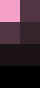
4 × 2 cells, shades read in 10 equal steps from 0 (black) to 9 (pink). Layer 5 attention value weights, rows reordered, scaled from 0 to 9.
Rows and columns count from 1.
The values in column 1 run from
0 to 9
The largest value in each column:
9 3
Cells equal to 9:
1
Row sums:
12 5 2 0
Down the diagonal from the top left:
9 2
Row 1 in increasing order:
3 9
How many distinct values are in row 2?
2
